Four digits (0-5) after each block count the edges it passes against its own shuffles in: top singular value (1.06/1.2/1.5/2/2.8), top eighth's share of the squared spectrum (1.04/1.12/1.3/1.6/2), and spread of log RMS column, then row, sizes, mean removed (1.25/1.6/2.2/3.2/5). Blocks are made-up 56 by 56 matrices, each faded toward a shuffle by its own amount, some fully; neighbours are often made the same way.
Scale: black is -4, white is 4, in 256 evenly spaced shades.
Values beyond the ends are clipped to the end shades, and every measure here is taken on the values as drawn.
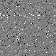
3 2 0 0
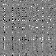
4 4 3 2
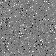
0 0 0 0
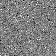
0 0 0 0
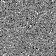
0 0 0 0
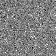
0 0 0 0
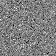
0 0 0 0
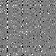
4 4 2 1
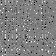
3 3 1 0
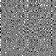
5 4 2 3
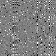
4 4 2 1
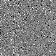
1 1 1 0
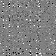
3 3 2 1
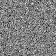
0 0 0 0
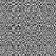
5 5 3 3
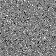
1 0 0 0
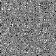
3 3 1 1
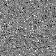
2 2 0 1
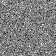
1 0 0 0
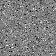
0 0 0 0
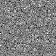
3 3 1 1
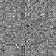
4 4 2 2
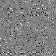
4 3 1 2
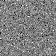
0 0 0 0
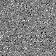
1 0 0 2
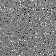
1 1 0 0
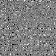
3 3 1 2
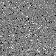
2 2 0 1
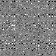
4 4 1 3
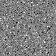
2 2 0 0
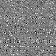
3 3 1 2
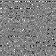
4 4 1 2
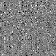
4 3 1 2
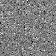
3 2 0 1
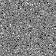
1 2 0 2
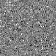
3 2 1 1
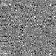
4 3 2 2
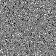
0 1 0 0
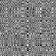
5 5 3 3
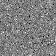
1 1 0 0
